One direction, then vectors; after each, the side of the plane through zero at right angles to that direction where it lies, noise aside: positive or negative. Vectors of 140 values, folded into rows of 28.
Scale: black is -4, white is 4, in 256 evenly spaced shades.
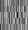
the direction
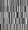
positive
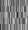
positive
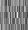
negative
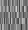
negative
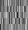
positive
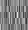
negative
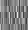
negative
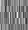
negative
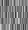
negative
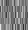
negative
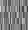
negative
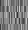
positive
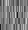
positive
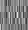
negative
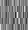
negative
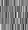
negative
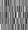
negative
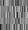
positive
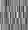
negative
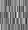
negative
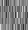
negative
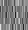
negative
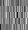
positive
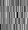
positive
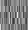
negative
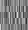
negative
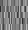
positive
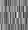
negative
